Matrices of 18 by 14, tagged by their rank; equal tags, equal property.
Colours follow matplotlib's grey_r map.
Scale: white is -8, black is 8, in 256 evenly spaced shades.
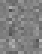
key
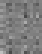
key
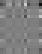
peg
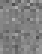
key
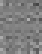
key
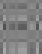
peg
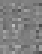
key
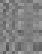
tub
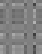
peg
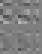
tub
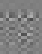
tub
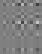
peg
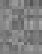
tub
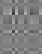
peg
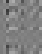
tub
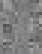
key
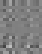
tub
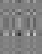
peg
